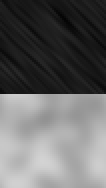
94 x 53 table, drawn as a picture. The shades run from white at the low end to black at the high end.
It is made of 2 by 1 panels. Panel 1,1: very high, slanting down to the right, faint in contrast. Panel 2,1: low, smooth.
